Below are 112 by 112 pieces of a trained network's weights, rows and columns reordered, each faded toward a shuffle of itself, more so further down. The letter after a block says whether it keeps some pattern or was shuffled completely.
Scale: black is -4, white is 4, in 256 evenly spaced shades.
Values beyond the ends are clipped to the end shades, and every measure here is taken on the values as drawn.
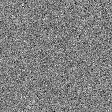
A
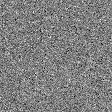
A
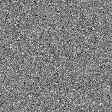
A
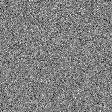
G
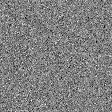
A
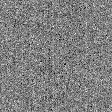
G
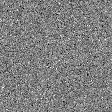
A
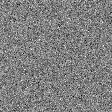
A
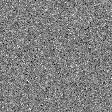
A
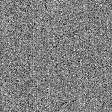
G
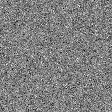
A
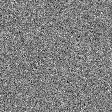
A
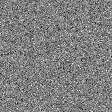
A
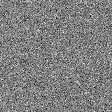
A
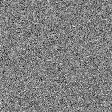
A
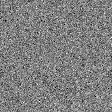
A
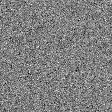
A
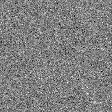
G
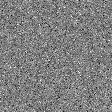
A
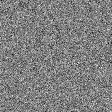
A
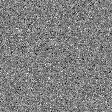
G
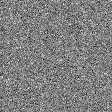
A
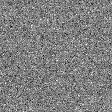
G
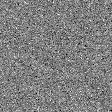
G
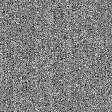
G
